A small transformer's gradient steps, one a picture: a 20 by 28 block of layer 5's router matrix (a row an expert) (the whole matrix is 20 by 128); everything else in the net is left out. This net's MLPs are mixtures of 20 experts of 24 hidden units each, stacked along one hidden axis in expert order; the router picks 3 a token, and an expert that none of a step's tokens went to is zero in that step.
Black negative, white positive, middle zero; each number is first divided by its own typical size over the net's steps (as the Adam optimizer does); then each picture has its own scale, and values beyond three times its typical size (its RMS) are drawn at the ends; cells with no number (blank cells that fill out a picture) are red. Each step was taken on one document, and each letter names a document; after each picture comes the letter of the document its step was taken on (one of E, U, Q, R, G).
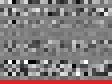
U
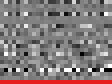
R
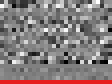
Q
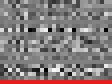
R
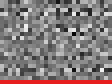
R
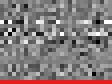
R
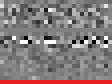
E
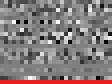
Q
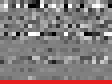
Q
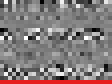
R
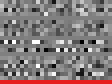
U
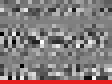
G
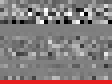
E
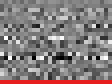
U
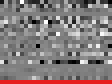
Q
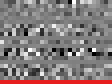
R
